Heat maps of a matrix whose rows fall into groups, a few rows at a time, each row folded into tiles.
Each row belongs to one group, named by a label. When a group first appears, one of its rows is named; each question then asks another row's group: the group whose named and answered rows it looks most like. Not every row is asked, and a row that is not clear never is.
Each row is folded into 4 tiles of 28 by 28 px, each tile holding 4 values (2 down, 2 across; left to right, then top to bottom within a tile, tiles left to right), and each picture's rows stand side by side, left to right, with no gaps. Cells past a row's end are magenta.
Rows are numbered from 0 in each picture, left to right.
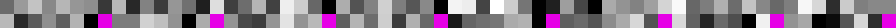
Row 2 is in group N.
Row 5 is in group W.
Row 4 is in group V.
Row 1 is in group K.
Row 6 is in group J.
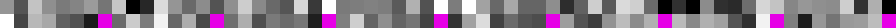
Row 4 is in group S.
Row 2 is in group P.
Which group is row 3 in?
P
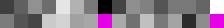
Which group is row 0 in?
N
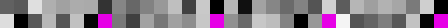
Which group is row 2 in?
K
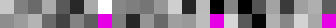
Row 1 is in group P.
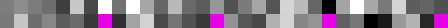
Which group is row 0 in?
P
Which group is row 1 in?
S
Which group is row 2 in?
N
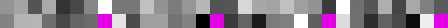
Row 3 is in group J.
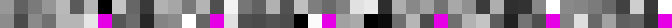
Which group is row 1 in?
W
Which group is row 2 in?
J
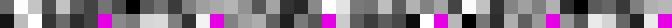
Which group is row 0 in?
S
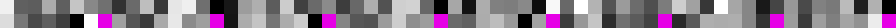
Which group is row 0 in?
J
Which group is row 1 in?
N
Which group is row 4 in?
K
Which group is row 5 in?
S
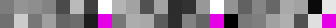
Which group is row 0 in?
P
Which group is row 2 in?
K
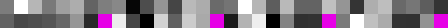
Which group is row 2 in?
S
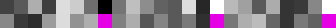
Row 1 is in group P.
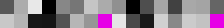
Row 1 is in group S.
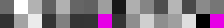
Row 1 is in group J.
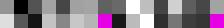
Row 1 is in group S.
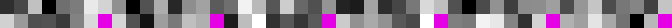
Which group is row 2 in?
S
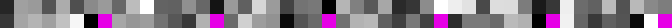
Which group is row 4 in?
V
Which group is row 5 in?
J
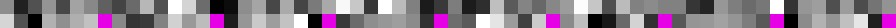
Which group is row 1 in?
N
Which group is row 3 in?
V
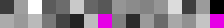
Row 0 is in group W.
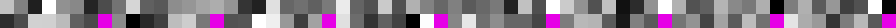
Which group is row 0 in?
V
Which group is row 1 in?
W
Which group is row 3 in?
J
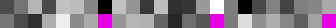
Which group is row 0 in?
N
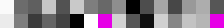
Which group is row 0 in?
J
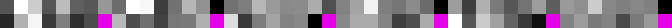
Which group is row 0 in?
S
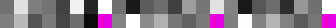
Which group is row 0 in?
P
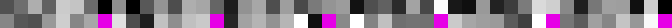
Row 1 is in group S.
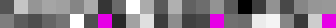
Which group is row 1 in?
S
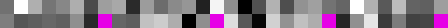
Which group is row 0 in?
P
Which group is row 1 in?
K
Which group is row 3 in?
S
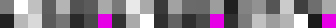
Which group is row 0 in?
S
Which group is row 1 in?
S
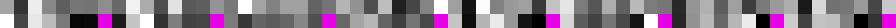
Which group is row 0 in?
K
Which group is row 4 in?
K
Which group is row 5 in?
J
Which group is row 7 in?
K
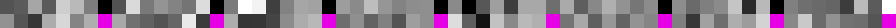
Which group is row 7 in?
P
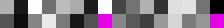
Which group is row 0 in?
K
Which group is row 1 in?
N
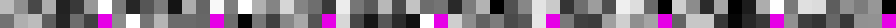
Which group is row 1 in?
P
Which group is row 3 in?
J
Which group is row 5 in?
N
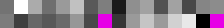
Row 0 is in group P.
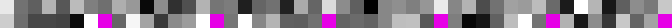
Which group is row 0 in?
J
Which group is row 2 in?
P
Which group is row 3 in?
W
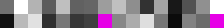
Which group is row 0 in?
S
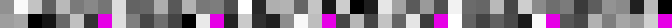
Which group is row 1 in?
J
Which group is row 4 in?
J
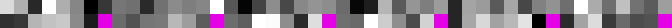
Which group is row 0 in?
V
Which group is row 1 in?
W
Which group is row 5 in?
S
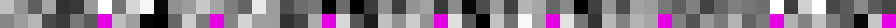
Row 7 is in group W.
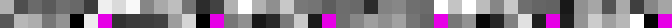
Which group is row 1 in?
V
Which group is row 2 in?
V
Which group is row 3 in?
W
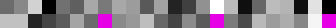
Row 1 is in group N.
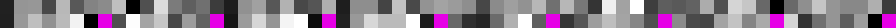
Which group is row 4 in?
W
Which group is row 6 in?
N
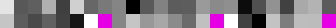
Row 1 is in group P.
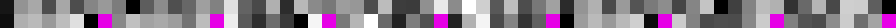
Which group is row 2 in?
J
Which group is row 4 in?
S
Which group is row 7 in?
N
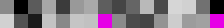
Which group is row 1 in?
N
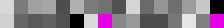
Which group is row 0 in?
J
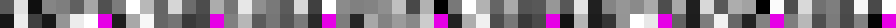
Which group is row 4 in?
S
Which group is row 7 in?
P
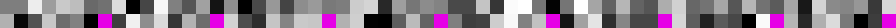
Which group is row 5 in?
S
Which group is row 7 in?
K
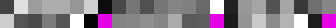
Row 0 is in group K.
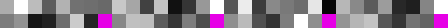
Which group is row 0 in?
V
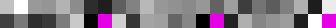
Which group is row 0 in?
V
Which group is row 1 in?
K
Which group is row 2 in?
K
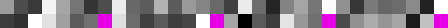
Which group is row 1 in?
J
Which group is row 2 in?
W
